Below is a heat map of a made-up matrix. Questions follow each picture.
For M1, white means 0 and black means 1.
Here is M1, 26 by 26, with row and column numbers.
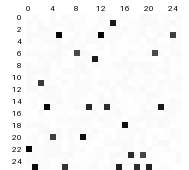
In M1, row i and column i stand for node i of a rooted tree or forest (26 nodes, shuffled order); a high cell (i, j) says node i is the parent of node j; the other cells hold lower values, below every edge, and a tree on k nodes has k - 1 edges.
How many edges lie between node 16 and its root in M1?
2
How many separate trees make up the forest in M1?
3
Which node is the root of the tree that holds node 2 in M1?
7
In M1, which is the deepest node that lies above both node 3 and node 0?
15
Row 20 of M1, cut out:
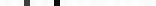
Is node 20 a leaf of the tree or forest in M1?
no
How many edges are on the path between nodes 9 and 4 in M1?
2
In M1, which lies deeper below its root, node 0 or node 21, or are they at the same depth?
node 0
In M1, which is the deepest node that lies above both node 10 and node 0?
15
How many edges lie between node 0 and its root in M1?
3
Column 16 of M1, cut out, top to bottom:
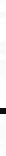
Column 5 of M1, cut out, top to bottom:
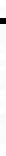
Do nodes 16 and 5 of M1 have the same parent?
no
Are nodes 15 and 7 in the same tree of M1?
no
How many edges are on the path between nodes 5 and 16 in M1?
5
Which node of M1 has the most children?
25
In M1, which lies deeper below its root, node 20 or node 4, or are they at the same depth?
node 4
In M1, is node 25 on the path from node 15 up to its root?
yes
